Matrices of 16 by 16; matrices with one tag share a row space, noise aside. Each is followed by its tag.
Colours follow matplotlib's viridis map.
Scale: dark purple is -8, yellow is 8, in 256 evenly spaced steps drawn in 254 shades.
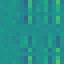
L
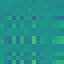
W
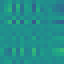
W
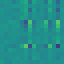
L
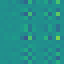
L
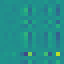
L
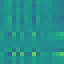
W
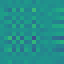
W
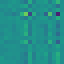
L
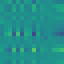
W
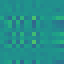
W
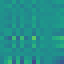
W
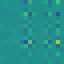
L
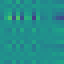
W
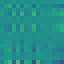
W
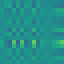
W
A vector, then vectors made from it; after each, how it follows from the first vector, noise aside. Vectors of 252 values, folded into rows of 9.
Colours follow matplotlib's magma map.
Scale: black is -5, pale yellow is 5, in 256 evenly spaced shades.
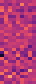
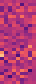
negated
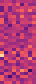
negated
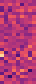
negated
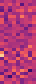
negated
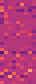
partly zeroed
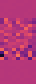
partly zeroed
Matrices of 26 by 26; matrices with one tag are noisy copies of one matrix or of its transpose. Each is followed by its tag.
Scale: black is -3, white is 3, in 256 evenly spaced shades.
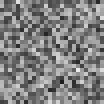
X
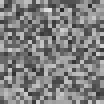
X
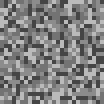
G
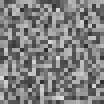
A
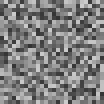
A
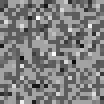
G
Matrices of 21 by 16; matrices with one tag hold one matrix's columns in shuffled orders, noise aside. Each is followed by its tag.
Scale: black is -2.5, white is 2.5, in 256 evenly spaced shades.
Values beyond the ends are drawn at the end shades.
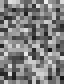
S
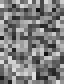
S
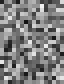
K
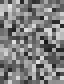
K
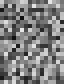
S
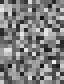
K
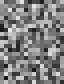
K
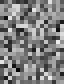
K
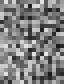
S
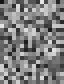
K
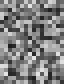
S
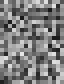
S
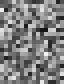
K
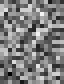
K
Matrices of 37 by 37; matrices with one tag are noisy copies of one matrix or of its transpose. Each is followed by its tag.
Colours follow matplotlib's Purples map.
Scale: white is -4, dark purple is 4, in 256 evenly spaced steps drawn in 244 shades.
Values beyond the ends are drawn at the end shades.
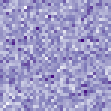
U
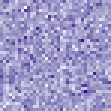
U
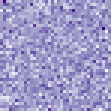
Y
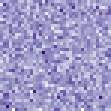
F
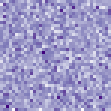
F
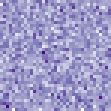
F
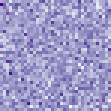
Y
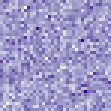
U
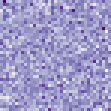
Y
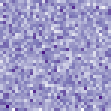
F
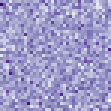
Y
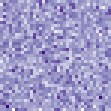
F
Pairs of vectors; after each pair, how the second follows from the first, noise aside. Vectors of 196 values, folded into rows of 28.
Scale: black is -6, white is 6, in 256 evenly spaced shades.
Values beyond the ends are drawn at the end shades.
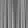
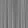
shrunk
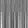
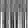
scaled up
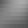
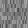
shuffled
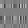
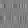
shrunk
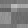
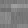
shrunk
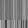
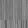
shrunk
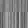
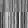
scaled up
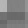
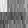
scaled up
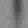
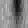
scaled up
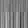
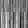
scaled up
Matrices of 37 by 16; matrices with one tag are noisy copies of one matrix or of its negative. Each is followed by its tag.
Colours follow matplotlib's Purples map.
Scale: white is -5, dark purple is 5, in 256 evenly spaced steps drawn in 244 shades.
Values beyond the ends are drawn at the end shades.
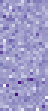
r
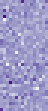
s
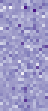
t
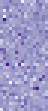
s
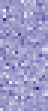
s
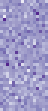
s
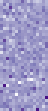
r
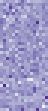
r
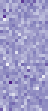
s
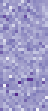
r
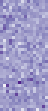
r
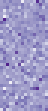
s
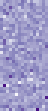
r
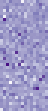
s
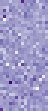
s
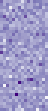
r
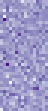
s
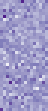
s
